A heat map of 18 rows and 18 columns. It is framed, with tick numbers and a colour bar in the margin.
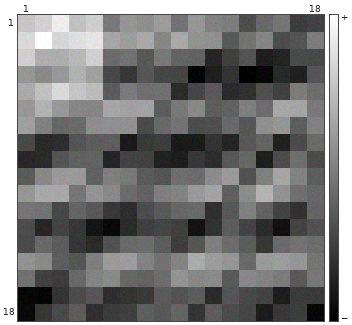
The halves do not mirror each other. The top left is the ninth with the highest average. Stripes running across repeat 4 times from top to bottom. In the top left lies a patch that is higher than the rest. The ninth with the lowest average is the bottom left.
